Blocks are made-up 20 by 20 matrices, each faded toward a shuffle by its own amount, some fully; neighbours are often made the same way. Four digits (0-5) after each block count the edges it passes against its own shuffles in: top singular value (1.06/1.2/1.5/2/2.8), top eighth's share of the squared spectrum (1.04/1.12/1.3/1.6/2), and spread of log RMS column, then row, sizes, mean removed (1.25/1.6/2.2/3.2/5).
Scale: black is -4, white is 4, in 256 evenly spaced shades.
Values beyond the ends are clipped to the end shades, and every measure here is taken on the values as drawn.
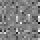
3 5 2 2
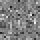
2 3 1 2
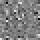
3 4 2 1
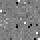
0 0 0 0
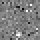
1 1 0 1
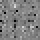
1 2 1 1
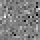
1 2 0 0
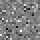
0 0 0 0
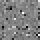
2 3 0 1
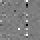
3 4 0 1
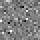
0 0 0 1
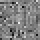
2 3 1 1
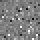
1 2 0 0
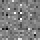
2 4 1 1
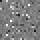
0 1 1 0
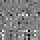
3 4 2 2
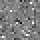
0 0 0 0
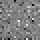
1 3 1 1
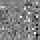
2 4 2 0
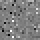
0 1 0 0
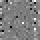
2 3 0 0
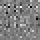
2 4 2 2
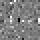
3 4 1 0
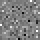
0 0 0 0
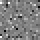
0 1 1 0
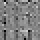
3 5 2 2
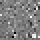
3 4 1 1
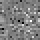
2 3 0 0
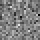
0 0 0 0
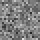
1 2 0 0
